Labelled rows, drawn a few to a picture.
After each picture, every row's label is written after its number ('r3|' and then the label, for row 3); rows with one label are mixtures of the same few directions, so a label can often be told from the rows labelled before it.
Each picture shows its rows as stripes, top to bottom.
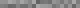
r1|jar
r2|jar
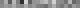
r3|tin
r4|jar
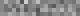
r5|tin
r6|jar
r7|tin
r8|jar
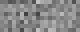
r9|jar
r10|jar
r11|jar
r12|tin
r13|jar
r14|tin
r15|tin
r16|jar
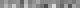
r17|tin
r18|jar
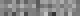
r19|tin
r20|jar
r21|tin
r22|jar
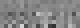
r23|tin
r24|tin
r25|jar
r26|jar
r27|jar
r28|tin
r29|jar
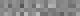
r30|jar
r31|jar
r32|jar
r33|tin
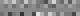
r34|jar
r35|jar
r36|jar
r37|jar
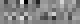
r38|tin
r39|tin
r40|jar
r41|jar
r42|tin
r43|tin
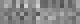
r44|tin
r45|tin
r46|jar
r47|tin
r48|jar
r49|jar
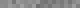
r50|tin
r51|jar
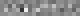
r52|jar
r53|tin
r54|tin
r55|jar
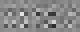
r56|tin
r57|jar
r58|jar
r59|jar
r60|tin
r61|jar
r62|jar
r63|jar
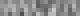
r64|jar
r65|jar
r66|jar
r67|jar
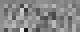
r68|jar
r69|tin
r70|tin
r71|jar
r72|tin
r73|jar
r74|jar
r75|tin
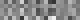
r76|jar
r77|tin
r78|jar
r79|jar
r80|jar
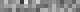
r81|tin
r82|jar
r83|tin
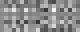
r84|jar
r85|tin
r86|jar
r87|tin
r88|jar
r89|tin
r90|jar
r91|tin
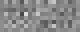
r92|jar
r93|jar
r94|jar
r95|tin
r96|tin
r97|tin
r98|jar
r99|jar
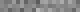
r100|tin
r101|jar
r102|jar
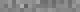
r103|tin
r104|tin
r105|jar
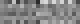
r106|tin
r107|jar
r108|jar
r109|jar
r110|jar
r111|tin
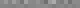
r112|jar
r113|jar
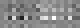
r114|tin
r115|jar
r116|tin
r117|tin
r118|tin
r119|tin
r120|tin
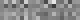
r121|jar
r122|jar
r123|tin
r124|jar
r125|tin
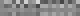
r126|tin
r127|tin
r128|jar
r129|tin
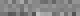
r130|tin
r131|tin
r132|tin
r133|jar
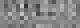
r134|jar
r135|tin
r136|tin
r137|jar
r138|tin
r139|tin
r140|jar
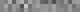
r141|tin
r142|tin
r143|tin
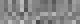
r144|tin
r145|tin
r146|tin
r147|tin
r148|tin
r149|jar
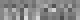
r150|jar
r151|jar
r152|jar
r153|tin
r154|tin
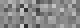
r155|jar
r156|tin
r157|tin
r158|jar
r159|jar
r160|jar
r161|tin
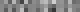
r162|tin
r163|jar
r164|jar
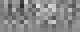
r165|tin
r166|jar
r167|tin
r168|jar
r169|jar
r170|jar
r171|tin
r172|tin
